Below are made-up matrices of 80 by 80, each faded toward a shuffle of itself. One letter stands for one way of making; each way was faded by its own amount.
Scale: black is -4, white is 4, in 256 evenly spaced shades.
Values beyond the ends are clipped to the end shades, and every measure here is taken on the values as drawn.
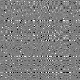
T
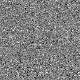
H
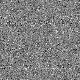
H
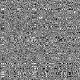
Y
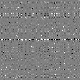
T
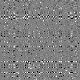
T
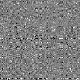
Y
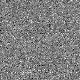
H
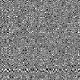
Y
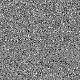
H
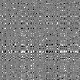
T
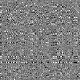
Y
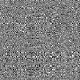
Y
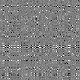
T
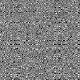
Y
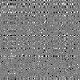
T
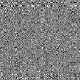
Y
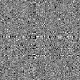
Y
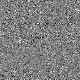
H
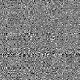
Y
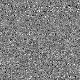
H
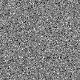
H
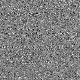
H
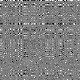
T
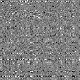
Y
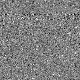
H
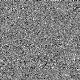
H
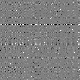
T
